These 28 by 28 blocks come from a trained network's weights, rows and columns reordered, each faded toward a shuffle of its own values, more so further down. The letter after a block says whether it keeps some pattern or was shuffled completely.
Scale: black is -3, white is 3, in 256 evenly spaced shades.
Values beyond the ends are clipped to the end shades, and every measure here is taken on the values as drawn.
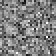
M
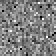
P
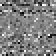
M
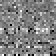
M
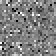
P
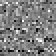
M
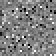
P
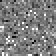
P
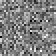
M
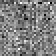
M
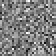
M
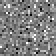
P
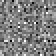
M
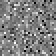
P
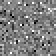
P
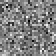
P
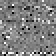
M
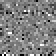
M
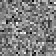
P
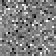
P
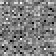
M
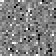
P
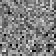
M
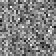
P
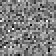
P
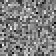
P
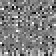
M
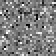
P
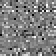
M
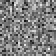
M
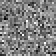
P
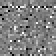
M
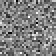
P
